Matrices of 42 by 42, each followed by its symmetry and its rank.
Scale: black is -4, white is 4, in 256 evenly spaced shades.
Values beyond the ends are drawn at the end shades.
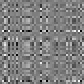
neither, rank two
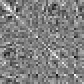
symmetric, rank five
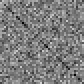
symmetric, full rank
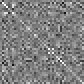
symmetric, rank five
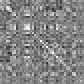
symmetric, rank five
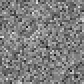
symmetric, full rank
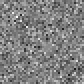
symmetric, full rank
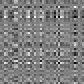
neither, rank two
